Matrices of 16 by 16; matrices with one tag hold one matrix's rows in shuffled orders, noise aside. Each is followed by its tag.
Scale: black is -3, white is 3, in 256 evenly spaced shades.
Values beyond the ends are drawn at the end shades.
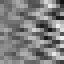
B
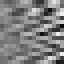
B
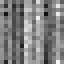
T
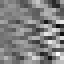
B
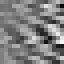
B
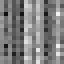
T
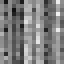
T
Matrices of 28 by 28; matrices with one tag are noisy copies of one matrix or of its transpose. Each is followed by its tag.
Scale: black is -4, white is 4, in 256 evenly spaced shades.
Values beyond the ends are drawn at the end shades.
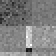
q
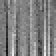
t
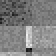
q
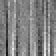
t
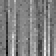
t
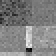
q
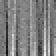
t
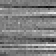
t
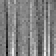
t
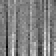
t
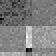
q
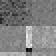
q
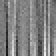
t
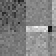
q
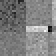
q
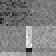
q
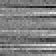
t
